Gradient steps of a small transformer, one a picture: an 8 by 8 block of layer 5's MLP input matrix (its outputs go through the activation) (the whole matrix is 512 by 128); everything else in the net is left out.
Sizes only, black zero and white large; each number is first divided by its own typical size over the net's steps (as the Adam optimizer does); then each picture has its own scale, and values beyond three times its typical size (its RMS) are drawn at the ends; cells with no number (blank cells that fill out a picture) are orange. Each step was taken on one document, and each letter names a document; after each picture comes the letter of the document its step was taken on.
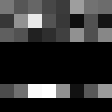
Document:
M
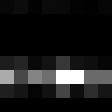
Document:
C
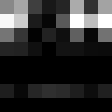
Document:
M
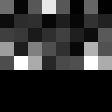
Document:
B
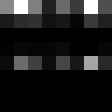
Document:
B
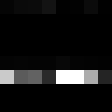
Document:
C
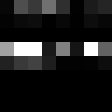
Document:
B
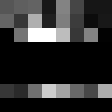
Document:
M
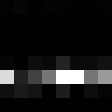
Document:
C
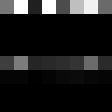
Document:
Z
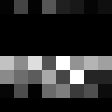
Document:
C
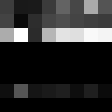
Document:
M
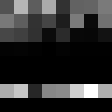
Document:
M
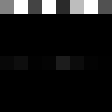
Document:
Z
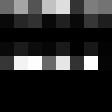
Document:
B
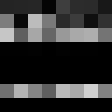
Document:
M
